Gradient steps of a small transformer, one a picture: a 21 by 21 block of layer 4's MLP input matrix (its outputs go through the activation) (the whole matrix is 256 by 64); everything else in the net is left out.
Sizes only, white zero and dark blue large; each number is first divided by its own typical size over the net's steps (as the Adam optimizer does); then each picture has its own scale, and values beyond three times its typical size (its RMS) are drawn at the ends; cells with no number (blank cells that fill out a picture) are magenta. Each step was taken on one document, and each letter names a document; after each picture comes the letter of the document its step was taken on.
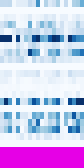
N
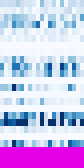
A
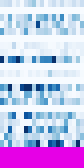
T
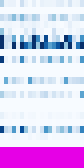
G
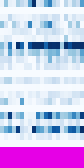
N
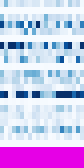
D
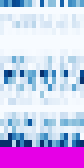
A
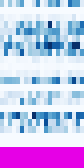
N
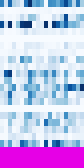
T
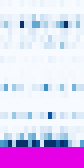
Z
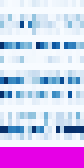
N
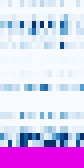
Z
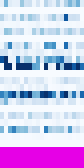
D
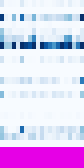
G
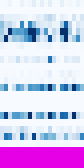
Z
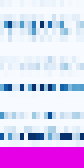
Z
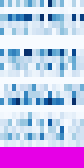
A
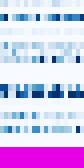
D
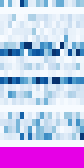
N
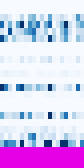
Z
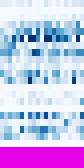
N
